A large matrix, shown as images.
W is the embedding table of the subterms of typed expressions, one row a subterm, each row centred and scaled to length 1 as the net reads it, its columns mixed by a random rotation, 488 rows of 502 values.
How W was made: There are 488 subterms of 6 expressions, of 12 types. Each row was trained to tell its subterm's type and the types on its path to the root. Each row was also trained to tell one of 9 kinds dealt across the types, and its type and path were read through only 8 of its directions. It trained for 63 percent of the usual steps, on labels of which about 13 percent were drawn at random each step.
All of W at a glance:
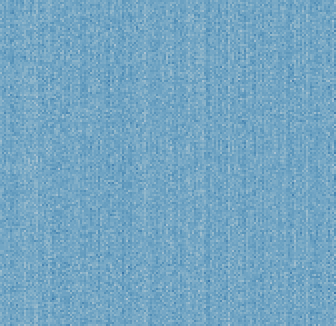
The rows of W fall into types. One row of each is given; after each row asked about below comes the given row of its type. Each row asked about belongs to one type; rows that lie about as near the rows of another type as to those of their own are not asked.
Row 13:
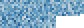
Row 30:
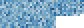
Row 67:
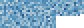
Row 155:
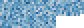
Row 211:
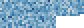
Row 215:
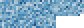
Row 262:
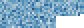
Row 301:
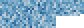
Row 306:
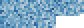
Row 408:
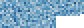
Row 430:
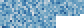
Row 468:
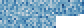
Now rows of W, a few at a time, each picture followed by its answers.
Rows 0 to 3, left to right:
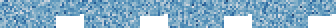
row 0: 430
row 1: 155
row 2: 408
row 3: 468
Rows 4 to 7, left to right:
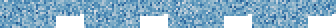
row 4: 155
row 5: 408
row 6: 215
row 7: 262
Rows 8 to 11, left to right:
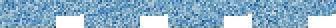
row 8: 408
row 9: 262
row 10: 215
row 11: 430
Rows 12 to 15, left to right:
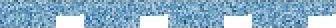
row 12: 306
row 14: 67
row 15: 262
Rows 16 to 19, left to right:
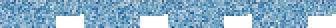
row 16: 468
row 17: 468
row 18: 408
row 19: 211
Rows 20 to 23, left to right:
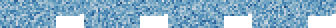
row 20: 306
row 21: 30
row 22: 215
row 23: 430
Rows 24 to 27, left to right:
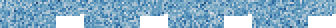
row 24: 30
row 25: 155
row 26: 67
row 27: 262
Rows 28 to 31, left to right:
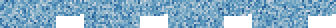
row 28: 430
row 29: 155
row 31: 408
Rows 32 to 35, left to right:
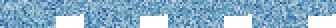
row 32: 30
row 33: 13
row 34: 211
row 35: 430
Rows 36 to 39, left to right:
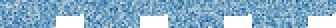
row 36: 13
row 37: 211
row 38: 67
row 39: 262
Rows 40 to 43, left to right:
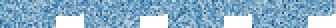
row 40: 306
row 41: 301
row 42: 211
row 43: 262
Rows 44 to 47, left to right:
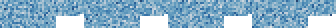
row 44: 155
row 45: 301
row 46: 468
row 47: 262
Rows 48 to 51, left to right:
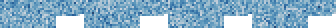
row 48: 468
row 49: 30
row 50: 430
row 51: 67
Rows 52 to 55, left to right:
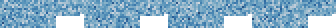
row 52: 155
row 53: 67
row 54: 306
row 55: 430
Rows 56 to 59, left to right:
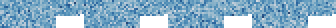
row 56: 430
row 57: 306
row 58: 67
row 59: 211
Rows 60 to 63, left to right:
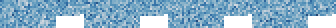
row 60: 301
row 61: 211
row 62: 13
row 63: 408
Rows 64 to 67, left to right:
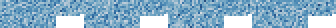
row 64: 262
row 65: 262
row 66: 262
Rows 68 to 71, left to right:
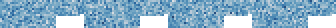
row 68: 468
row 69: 13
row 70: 155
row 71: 408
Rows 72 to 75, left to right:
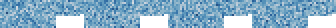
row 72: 430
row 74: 30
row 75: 13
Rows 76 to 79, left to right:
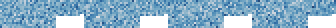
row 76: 262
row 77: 211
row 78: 306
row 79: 430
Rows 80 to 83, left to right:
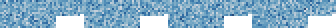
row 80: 262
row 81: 408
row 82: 215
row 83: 306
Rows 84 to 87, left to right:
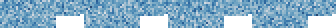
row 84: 430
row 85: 430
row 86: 211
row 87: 215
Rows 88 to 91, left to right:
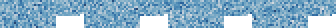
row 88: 13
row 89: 306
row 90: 468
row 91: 301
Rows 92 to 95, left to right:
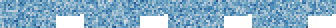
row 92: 67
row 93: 301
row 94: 211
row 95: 430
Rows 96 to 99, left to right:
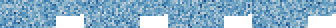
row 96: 13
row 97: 430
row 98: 262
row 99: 306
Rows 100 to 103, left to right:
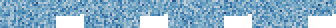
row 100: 30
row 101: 155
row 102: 408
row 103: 67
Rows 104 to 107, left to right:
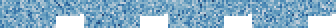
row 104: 306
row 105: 13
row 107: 408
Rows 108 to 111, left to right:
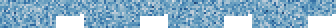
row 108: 215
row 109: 67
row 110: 155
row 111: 30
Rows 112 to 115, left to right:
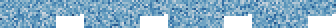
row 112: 67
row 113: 215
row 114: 155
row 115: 30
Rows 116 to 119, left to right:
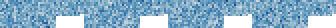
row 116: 155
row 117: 301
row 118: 301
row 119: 13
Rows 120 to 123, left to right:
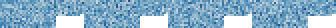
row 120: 155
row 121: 262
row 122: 155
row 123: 30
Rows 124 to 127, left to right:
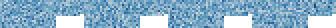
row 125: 301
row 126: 155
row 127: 67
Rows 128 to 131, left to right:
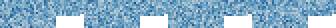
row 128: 211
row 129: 408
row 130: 301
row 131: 67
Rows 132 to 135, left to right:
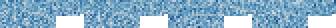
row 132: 262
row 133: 262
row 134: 211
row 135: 430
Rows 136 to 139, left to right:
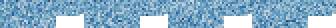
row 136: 211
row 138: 30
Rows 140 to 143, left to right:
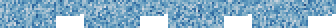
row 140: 67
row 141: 215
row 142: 211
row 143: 301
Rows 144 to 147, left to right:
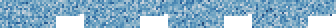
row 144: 155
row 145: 155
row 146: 215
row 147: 262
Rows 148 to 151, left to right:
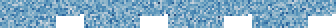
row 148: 301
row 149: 430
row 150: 301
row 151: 306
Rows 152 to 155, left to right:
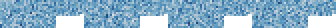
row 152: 262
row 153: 262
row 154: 155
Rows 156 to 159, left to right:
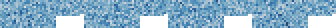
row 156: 13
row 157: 262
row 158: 211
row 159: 215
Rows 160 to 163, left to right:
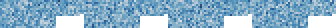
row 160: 301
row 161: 211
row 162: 301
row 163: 215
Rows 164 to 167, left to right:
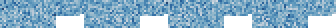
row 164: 430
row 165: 468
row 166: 430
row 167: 67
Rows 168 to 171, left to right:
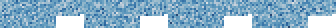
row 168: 262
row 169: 262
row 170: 155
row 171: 306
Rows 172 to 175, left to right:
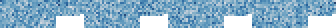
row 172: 301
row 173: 408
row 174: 155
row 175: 155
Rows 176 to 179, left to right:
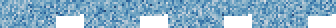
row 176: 301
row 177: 301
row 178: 430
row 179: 468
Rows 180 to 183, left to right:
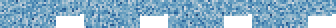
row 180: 262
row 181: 30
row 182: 30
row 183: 306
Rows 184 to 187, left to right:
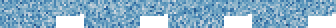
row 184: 155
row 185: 215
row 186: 211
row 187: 13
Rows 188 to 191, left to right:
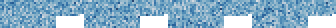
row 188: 468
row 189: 211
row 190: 30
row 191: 211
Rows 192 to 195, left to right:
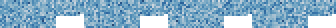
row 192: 155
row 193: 408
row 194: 468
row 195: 468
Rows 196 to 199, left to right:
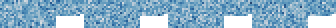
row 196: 301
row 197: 155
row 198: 468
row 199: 430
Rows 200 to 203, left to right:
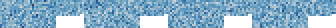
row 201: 430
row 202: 155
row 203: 211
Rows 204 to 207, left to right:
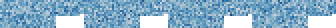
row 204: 67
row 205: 408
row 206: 262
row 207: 468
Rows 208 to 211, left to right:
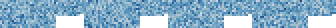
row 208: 155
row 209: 30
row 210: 430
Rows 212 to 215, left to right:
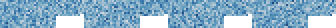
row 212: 215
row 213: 301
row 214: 215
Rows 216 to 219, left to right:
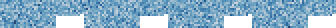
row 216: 13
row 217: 430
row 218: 262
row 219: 262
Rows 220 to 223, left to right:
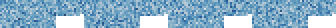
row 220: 408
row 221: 13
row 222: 408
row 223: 215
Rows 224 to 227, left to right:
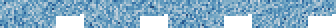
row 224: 30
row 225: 430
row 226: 13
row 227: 262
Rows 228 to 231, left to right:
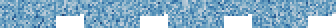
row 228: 67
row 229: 67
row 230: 408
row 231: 155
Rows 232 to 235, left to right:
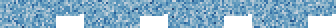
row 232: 67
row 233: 306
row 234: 155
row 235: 67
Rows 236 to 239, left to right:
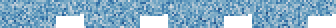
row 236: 13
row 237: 468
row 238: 13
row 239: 215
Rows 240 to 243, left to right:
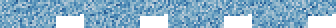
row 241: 13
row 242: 306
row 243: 306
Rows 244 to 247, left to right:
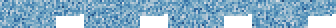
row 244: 408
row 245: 155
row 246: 211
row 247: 30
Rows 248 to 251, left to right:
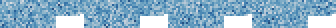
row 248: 30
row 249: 301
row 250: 13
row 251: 215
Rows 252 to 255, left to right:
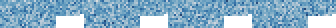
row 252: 301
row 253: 211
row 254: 301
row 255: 30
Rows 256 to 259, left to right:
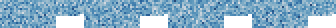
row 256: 155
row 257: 301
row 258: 430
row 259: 13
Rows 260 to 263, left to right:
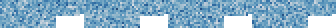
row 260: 301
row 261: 468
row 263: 306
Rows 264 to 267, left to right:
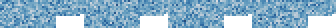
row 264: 408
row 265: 30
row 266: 67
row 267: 262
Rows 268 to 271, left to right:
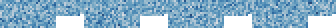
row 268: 67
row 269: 13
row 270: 262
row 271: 408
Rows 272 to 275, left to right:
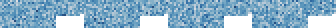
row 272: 408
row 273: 155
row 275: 30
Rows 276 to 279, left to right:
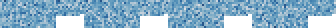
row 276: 408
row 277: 155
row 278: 215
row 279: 67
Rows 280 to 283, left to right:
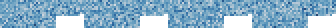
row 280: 215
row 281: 306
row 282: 306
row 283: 30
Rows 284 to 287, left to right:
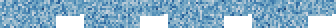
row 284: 430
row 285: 155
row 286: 430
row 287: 211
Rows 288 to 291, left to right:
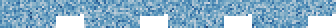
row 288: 306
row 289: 67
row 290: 262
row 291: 155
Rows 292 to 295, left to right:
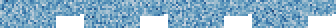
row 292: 430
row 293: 155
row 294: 306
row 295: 13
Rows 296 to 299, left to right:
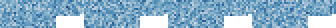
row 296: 215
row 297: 306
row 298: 262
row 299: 468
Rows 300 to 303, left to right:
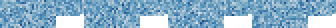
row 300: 211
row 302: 67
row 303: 306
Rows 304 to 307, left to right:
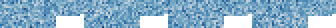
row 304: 211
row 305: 215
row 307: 262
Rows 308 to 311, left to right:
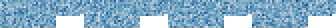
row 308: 13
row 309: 262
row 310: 468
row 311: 262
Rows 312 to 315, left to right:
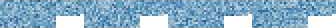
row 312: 67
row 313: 301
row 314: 408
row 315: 306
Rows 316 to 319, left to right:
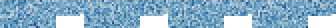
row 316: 215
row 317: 13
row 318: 215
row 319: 408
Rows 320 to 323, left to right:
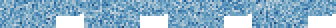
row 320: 155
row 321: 67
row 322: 306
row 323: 30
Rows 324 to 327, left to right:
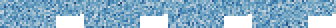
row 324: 67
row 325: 215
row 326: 211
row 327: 215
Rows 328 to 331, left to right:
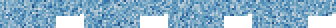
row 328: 262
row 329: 215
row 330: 215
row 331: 155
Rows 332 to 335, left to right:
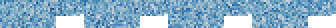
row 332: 30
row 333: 13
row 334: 306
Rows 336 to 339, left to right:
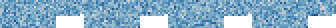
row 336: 215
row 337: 430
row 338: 215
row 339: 408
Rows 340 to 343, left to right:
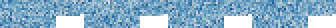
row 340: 155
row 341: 30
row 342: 262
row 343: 211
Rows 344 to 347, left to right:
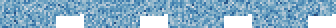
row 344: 215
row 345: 262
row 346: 408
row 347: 408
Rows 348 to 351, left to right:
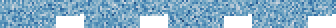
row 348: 30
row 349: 30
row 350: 13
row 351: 301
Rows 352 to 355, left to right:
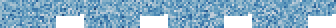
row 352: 262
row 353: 67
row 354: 67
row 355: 430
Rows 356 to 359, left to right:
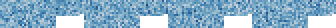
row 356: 301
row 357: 468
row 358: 13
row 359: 408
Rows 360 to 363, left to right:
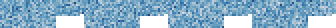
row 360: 468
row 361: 408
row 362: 430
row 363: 301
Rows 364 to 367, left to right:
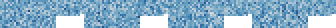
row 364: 67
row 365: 215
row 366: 67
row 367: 211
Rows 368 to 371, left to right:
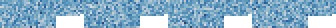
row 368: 301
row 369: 13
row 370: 67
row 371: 430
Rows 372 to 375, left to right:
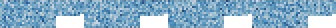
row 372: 155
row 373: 408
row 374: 30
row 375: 155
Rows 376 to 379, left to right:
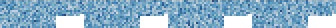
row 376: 408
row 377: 215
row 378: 211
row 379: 155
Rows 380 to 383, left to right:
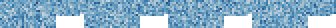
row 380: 67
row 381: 468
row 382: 306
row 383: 468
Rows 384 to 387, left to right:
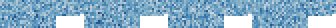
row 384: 67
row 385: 13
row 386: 67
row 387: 30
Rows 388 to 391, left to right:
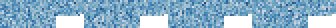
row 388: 430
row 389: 211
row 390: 215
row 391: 408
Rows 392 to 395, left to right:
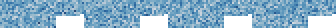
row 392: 468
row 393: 301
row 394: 430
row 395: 301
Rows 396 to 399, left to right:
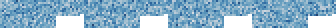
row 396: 262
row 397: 211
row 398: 211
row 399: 408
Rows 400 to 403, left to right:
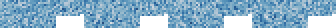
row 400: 262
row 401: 13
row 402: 30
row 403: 155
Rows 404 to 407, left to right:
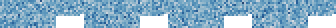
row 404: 306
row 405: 155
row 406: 408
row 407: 211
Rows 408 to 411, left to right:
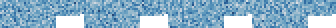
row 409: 30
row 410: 408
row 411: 430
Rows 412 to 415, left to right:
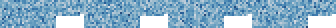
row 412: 155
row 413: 155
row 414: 408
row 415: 408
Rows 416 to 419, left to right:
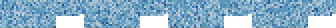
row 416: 468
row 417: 30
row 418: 430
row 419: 262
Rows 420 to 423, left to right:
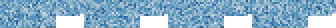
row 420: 67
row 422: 468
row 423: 13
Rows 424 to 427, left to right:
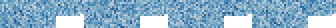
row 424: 13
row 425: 262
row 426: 408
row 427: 30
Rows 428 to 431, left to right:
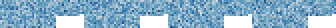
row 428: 468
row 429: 468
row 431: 430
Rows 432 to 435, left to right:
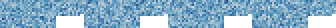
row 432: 262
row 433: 408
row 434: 408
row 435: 306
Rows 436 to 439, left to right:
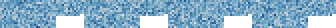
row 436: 155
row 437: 468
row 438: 262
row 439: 262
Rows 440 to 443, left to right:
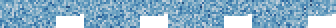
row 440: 215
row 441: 215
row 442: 468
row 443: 30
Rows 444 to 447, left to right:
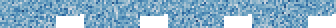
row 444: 301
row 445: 430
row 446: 13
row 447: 262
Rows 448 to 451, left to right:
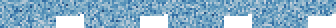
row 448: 301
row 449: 408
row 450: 155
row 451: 155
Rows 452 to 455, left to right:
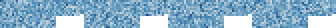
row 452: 301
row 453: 262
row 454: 67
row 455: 408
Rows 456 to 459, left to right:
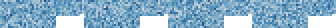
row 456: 211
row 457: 215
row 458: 215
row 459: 262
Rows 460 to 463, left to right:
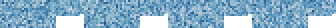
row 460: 211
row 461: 155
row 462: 67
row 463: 430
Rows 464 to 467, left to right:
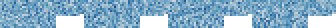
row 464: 468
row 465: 211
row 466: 211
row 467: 67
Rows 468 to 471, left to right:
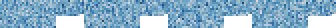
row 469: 430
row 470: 301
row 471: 155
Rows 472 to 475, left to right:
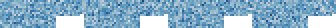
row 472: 262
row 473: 408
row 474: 30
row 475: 13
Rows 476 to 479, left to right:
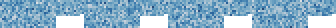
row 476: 211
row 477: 211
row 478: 211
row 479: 67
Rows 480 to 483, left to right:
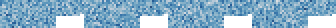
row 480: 13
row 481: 215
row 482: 430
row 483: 30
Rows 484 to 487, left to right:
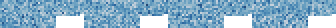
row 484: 155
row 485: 468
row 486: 262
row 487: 211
